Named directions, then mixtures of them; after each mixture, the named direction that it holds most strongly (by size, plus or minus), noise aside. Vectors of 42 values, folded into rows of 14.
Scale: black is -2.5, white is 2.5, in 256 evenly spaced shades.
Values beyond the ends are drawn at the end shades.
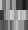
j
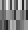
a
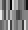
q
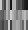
j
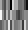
q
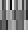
a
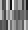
q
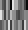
q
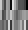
q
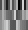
a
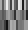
a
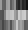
j
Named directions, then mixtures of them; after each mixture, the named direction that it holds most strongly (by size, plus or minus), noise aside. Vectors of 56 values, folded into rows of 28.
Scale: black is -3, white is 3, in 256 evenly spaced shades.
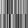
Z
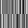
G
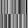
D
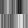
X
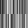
Z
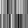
Z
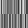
G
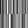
Z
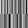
D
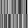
D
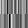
Z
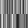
G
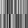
Z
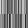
Z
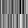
G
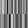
Z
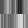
X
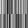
Z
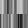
X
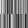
Z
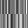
D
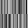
D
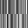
D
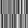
G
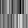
X
